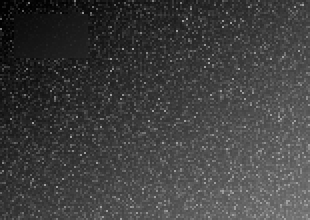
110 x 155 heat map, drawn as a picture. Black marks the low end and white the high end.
An odd patch, calmer than its surroundings, sits in the top left. The halves do not mirror each other. No row or column stands out. The texture is fine-grained noise. The top left is the ninth with the lowest average. The top left is the calmest part. There is an overall slope up to the bottom right. The ninth with the highest average is the bottom right. There are no regular stripes.
